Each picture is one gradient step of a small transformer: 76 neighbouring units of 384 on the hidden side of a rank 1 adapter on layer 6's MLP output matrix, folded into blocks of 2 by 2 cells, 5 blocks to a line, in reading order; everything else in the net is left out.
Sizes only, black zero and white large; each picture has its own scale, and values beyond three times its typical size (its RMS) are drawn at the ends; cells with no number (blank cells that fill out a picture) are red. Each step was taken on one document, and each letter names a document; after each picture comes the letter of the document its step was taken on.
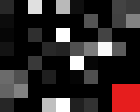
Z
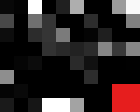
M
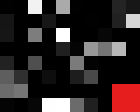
Z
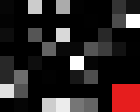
Z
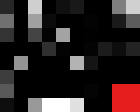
M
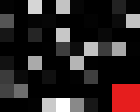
Z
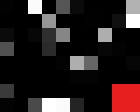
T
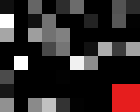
M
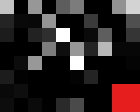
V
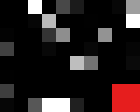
T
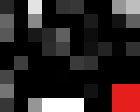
M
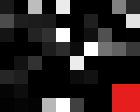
V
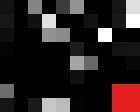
T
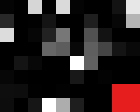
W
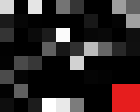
V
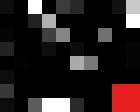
T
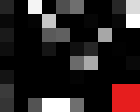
T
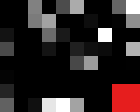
T
